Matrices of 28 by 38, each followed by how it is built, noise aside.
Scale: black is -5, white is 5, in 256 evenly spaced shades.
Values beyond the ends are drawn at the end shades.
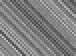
Toeplitz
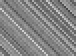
Toeplitz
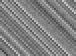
Toeplitz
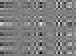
low rank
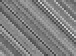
Toeplitz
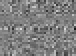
low rank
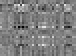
low rank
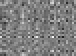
low rank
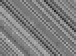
Toeplitz
